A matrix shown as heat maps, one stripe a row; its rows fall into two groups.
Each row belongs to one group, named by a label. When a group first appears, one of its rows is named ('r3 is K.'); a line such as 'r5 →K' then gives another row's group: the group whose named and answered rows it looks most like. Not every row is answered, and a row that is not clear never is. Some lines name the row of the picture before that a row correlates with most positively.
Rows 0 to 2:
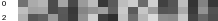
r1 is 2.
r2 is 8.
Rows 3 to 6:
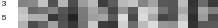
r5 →2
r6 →8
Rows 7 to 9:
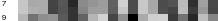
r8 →2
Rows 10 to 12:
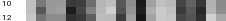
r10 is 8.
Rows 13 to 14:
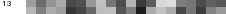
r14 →8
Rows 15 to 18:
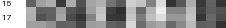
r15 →2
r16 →8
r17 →8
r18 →2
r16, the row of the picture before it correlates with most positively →13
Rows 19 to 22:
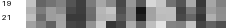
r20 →8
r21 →8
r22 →8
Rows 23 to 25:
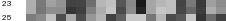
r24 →8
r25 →2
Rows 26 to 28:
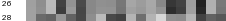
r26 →2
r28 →8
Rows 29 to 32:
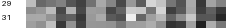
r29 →8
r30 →2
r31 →2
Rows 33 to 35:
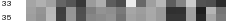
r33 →2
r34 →2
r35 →2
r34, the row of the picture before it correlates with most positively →32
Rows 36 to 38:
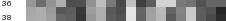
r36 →8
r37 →2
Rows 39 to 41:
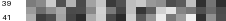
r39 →2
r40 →8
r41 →8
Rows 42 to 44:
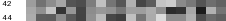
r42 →8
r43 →2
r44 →8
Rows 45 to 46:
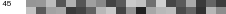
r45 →2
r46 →8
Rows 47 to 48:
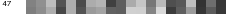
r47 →2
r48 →2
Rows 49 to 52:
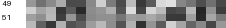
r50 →2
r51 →2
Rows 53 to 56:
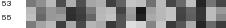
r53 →2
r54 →8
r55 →8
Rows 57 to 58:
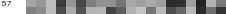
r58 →2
